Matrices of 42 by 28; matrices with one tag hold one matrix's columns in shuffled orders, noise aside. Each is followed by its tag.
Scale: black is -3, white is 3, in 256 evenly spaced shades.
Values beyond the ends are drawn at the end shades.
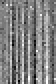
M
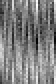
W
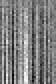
M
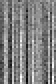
M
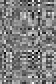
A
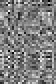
A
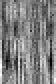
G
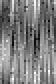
W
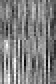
G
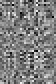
A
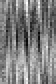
W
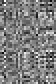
A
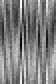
W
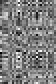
A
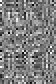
A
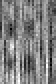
G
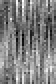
W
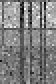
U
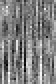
G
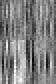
G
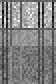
U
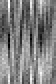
W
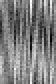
W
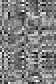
A
